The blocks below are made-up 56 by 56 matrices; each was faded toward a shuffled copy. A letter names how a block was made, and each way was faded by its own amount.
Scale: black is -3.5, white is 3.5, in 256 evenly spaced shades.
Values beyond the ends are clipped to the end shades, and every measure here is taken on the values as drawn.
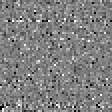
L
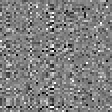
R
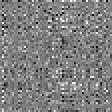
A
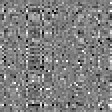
R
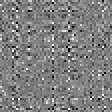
A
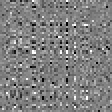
A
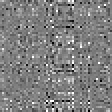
A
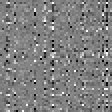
A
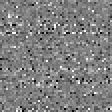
L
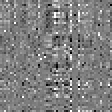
A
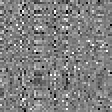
R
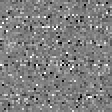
L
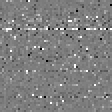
L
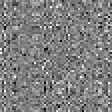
R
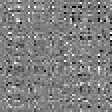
A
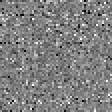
L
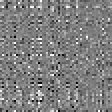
A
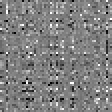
A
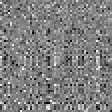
R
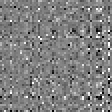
A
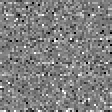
L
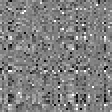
R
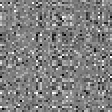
R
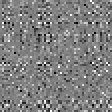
R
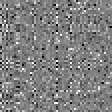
R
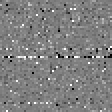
L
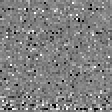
L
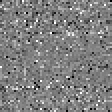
L
